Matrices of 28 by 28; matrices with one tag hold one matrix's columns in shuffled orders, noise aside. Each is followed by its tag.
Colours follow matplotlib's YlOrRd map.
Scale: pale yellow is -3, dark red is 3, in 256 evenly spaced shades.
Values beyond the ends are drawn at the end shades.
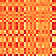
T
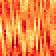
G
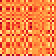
T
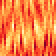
G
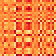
T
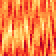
G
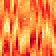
G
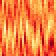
G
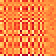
T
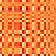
T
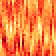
G
